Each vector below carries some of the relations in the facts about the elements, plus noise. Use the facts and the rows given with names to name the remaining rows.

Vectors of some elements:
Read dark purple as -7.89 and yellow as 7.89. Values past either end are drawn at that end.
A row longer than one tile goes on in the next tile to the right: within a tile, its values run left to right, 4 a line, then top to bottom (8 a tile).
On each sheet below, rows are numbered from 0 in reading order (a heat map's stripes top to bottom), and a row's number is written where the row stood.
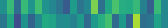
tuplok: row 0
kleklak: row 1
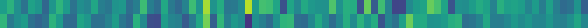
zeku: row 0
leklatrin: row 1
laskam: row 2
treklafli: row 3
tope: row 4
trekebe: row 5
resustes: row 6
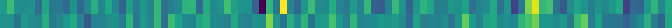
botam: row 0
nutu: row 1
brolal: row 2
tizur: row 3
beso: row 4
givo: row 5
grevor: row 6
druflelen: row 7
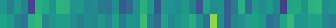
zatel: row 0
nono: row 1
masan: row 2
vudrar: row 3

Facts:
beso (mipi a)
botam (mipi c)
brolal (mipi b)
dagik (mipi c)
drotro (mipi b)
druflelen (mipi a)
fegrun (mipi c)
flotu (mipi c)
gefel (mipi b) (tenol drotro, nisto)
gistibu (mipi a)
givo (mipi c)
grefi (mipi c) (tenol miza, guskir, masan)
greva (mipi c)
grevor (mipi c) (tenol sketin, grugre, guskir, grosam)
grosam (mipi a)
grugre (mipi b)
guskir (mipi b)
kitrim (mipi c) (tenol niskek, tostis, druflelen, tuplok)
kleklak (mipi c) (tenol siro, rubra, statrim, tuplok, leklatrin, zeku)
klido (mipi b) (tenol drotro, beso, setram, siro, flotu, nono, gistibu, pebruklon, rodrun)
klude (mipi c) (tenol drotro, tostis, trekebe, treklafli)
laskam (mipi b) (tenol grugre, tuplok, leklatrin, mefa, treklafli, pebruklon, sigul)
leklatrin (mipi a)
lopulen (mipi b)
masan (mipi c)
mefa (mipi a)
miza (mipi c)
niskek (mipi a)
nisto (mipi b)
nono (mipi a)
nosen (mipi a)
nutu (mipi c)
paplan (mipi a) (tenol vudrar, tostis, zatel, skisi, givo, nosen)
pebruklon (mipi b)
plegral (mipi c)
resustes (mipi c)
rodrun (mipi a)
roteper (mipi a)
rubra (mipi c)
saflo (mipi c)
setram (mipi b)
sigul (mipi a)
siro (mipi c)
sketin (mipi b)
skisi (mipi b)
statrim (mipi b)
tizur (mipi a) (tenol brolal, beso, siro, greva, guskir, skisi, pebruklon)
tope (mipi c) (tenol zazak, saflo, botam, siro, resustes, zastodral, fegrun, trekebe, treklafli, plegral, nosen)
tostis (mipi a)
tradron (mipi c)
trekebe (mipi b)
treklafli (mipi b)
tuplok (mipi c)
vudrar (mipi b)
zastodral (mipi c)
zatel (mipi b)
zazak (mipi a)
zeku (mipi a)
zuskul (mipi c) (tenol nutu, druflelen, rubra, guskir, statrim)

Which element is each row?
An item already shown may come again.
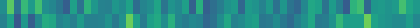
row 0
tuplok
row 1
givo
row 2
zazak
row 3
roteper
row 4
guskir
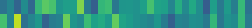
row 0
gefel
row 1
guskir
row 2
nutu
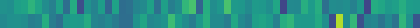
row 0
greva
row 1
zazak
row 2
brolal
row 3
setram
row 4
nisto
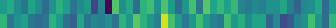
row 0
zeku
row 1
paplan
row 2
sketin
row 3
niskek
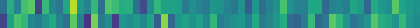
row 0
zuskul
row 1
kitrim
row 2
flotu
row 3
grosam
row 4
skisi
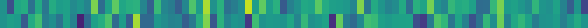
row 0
pebruklon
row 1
kleklak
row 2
laskam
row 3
statrim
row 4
grugre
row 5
klude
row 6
siro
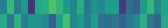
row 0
drotro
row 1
druflelen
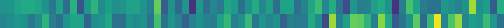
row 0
greva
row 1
rubra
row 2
nosen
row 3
tostis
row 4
grefi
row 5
klido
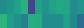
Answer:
lopulen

